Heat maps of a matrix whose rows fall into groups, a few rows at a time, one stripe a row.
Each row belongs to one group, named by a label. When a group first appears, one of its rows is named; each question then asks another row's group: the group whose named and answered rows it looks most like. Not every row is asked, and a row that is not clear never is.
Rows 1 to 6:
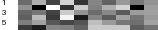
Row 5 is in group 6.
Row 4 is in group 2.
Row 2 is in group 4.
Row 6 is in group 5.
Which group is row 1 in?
2
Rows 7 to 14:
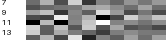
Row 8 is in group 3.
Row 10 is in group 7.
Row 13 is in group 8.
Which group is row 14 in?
2
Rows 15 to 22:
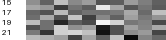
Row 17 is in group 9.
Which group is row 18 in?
2
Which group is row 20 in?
7
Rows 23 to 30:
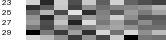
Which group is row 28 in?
5
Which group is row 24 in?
9
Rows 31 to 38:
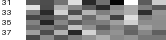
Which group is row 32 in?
8
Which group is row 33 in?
4
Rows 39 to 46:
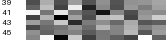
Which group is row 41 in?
8
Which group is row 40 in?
2
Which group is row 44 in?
5
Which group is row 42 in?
6
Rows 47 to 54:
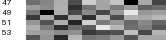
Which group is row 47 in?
3
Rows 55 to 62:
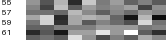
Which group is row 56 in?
4
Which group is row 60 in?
5
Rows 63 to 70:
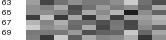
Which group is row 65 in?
3
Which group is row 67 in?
8
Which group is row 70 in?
4
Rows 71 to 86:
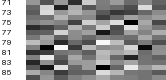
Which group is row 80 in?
4
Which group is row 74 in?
7
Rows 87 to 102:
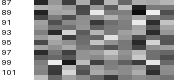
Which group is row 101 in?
4
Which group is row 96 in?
8
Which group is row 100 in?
4
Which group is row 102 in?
8
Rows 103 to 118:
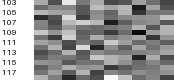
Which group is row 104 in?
3
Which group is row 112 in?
2
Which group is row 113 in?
9
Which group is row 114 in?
3
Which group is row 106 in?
9
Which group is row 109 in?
8
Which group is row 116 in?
7
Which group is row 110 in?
4
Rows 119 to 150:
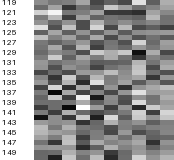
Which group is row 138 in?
2
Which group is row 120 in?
6
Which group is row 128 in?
2
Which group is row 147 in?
4
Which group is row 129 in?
3
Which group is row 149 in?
7
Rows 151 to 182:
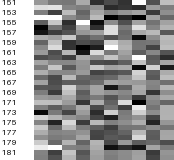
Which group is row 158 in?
8
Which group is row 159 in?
6
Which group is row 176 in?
8
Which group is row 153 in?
4
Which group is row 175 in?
4
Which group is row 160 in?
6
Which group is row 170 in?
8
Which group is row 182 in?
4
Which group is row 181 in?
4
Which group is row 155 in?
2
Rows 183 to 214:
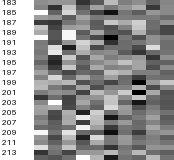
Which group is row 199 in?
8
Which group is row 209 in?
8
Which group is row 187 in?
5
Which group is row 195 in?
5
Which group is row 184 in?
4
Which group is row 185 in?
8
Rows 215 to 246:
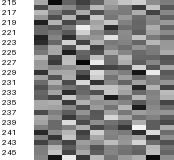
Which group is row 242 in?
4
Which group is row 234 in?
7
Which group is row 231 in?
2
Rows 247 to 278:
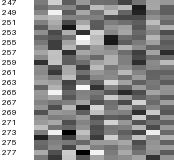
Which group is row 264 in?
2
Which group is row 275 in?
3
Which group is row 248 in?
3
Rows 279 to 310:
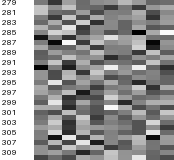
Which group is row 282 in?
4
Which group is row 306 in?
4
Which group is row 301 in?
9
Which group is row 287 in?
4
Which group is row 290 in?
7
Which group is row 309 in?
6
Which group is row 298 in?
6
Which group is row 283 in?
2
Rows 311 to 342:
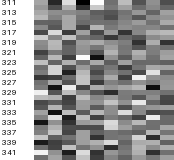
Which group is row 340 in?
7
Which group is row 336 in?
6
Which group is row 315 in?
9
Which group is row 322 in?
2
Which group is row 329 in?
8
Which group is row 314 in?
8
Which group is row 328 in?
4
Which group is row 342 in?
2
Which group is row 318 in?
8
